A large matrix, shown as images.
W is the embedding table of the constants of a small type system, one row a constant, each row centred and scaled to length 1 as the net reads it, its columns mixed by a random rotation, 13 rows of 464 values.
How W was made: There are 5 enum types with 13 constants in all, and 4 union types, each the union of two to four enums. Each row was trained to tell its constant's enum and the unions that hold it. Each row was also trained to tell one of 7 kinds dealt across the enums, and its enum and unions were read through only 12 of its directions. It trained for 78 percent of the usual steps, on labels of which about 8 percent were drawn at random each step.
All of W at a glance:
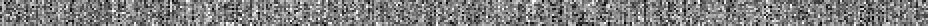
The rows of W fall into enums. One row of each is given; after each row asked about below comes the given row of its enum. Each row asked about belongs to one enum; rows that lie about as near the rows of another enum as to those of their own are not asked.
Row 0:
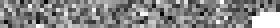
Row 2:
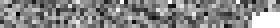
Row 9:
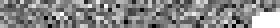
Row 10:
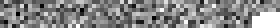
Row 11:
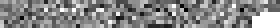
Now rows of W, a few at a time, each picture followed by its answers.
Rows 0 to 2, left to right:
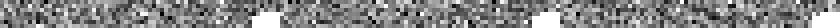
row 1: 0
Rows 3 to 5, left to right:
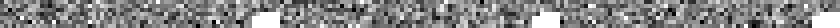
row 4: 10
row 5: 0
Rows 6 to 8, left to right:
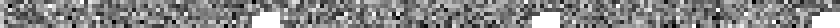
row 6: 9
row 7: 2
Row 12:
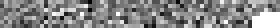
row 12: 11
